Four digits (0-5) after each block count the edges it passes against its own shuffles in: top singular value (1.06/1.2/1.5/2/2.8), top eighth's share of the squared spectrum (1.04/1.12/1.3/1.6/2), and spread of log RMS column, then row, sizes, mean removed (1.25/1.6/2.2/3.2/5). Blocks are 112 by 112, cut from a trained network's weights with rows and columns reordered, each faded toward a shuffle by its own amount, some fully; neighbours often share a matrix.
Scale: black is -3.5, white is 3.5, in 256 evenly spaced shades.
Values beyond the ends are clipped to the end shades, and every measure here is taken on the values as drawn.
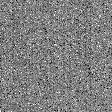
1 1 0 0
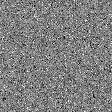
0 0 0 0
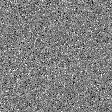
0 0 0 0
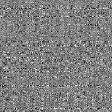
4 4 2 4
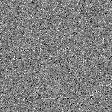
2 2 0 1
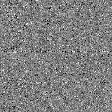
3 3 1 1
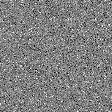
2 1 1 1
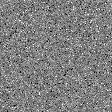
2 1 0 0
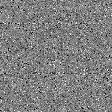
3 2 0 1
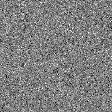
2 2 1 1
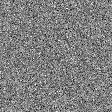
1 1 0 0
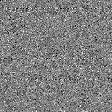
3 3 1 2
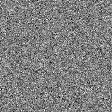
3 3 0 1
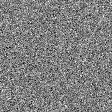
0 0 0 0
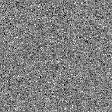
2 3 1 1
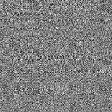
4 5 2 3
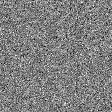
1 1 0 0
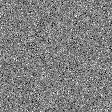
1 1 0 0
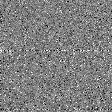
3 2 1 1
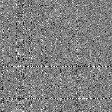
4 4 3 2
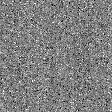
1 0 0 0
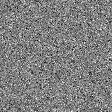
1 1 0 0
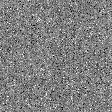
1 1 0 0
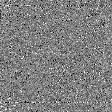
3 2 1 1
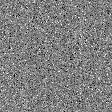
0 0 0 0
